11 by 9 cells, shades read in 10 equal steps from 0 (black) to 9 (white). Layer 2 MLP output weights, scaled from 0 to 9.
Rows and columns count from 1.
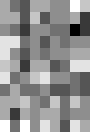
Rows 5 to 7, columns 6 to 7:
5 5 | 3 4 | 5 5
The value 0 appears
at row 3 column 8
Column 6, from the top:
5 5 4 5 5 3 5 3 7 6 6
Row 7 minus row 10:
2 2 -1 2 2 -1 1 -1 -2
